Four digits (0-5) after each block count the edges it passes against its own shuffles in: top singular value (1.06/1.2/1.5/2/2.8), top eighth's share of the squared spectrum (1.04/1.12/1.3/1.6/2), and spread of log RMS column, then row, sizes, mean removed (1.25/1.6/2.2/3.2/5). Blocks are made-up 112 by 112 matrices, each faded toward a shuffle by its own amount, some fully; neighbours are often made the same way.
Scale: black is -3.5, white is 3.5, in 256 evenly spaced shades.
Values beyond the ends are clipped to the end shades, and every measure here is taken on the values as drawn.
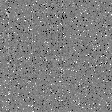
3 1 0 0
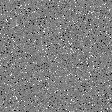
0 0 0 0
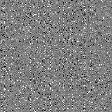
4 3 3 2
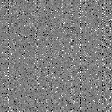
4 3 3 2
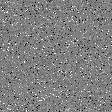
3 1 0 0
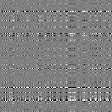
5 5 3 4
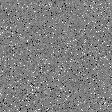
0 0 0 0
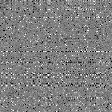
4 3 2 3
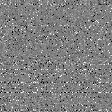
4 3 1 2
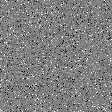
2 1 0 0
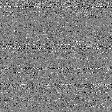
2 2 0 4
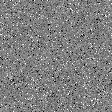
0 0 0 0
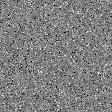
0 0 0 0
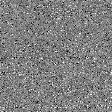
1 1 0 2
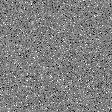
0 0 0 0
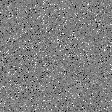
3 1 0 0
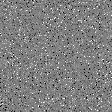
3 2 0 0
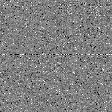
4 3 0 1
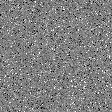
0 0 0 0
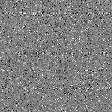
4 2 0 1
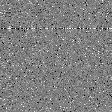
4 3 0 2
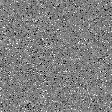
3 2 0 1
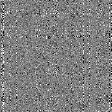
2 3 4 2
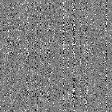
2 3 4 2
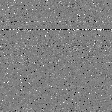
4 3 0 2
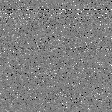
3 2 0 2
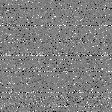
2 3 0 3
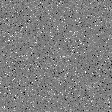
0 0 0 0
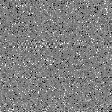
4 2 1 2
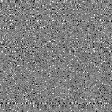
4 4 2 3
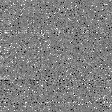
3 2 0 1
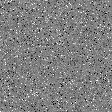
0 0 0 0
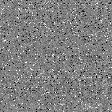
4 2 0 1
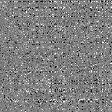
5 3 2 3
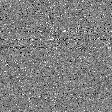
2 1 0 2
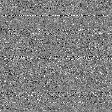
2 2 0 3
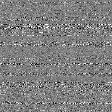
2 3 0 4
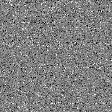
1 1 0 2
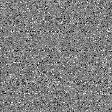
1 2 0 3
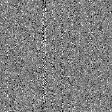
2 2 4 0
